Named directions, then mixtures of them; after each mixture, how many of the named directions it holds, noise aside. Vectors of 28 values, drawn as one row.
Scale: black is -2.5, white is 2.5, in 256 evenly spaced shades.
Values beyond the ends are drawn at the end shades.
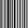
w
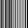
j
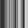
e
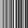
two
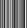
three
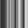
one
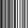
three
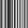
two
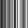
three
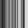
one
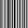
one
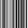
two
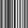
two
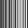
two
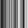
one
